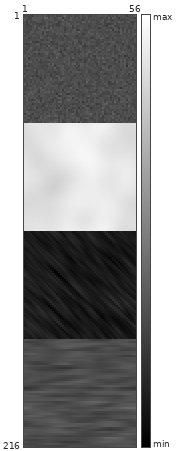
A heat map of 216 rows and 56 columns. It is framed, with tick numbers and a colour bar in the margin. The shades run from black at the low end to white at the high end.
The table splits into 4 rows of 1 panel. Panel 1,1: low, fine-grained, faint in contrast. Panel 2,1: very high, smooth, faint in contrast. Panel 3,1: very low, slanting down to the right, faint in contrast. Panel 4,1: low, streaked across, faint in contrast.
